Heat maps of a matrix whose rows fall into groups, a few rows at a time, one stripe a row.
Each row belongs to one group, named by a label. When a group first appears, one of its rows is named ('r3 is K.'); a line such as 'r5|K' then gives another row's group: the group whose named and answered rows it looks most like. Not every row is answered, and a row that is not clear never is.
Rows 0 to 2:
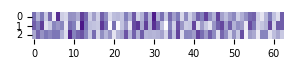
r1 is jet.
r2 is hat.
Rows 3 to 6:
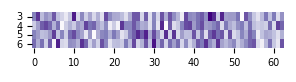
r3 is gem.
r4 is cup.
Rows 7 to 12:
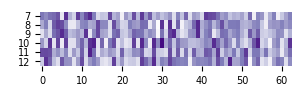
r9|cup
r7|hat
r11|gem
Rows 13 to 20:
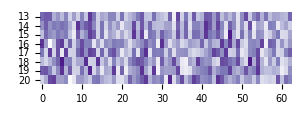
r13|gem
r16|jet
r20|cup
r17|hat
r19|gem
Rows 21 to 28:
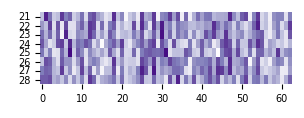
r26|gem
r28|gem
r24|jet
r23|hat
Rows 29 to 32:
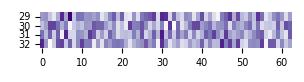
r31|hat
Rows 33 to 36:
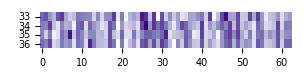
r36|jet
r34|jet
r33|jet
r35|jet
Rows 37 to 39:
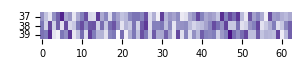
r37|cup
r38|hat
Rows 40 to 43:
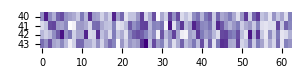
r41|cup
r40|gem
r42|cup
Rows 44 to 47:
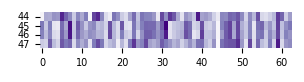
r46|jet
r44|cup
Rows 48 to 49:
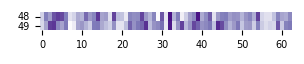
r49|cup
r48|cup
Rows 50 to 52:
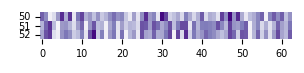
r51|gem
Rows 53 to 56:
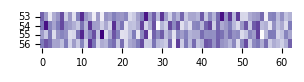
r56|gem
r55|hat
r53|jet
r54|gem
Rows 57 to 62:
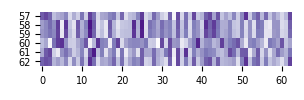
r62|gem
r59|hat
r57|gem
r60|cup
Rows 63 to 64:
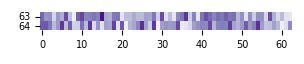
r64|gem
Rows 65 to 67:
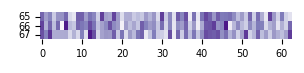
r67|gem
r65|hat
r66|hat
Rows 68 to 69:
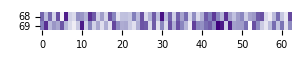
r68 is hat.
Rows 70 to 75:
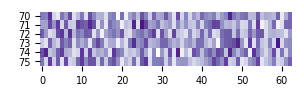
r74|gem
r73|cup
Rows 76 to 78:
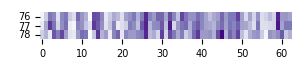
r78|cup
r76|cup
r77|cup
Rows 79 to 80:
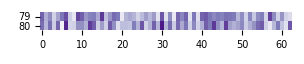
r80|hat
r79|hat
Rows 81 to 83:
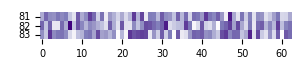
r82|jet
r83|cup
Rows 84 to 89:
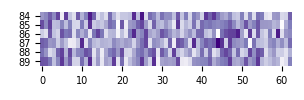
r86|cup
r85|gem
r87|gem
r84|hat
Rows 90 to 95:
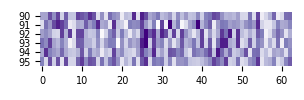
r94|gem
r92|jet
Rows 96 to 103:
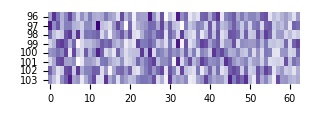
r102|jet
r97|jet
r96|gem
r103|cup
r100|hat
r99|cup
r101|cup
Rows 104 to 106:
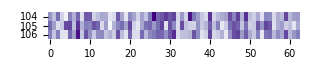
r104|jet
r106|jet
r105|jet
